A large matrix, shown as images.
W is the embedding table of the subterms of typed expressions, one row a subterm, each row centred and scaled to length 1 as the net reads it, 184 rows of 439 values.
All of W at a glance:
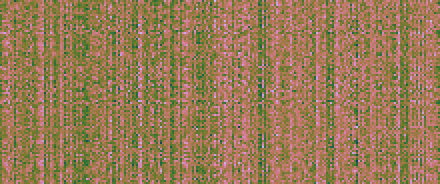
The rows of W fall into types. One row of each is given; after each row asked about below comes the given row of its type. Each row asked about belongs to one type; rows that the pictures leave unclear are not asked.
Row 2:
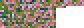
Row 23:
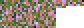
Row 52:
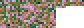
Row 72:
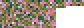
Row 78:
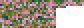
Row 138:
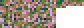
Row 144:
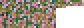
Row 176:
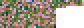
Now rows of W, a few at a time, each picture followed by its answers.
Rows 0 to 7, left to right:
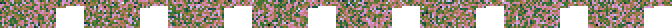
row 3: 23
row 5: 2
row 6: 144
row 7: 52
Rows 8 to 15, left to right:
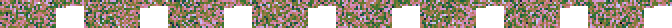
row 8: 176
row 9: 2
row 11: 138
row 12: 138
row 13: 144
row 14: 72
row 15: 52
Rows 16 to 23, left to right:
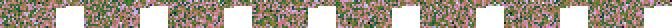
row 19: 2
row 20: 52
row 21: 23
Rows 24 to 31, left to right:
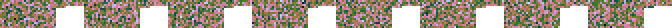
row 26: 144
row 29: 176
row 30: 23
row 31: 23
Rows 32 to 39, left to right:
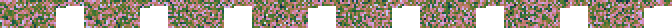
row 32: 78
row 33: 78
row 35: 72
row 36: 2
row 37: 176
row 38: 72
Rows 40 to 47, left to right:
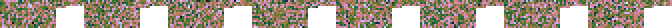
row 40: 52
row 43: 2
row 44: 138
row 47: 144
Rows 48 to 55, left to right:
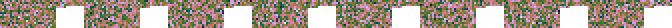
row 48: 2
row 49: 72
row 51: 176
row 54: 52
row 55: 23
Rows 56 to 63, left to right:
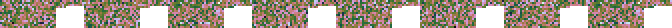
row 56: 176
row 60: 144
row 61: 23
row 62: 176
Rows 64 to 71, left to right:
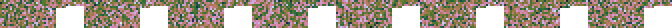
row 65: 72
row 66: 176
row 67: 78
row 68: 138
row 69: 78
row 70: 138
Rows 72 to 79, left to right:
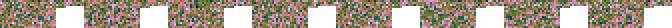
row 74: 78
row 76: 72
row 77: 78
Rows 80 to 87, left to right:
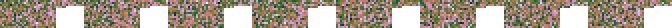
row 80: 23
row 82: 176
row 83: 144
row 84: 138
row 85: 138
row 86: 23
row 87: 23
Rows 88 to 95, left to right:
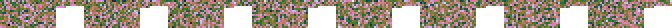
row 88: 52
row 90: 72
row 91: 2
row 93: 138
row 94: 138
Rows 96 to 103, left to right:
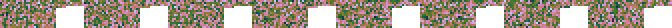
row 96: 144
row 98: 2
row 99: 52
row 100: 78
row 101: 78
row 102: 23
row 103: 176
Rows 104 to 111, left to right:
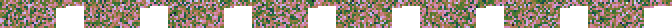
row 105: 23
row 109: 138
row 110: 78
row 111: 52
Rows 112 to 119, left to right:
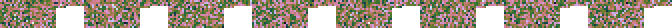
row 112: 2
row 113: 138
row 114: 176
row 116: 2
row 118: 176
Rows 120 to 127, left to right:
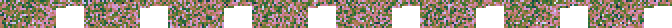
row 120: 144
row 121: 52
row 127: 72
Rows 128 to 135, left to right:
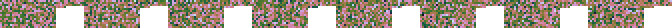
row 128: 2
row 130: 52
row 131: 23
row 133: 144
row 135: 2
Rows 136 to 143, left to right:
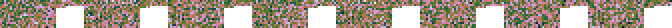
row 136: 144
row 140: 2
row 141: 176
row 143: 138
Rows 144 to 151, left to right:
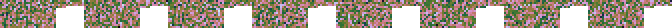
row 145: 23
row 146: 138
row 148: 2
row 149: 23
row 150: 78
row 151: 23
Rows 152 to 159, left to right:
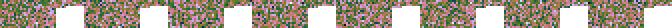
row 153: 176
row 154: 138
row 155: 176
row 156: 52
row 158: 23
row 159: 138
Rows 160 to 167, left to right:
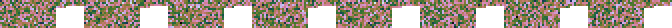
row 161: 176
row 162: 2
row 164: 52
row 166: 72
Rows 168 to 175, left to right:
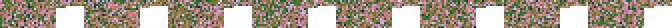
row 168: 72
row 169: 52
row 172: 23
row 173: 78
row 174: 176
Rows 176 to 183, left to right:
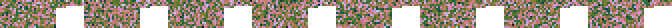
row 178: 23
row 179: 78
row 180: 2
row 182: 78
